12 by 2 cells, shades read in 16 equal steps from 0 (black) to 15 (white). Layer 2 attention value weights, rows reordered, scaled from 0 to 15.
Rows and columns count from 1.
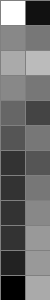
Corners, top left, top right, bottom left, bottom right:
15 1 0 10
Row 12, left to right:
0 10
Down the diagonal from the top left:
15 7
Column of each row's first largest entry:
1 1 2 1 1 2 2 2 2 2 2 2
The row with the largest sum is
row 3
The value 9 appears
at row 10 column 2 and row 11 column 2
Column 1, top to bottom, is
15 8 10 8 6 5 3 3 3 3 2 0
